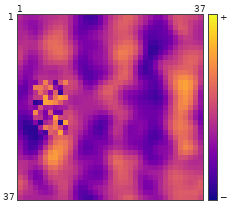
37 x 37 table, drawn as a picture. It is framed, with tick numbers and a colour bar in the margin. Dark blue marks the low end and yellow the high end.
Stripes: upright, repeating 3 times. Roughest part: middle left. Odd patch: rougher, in the middle left. Slope: none.
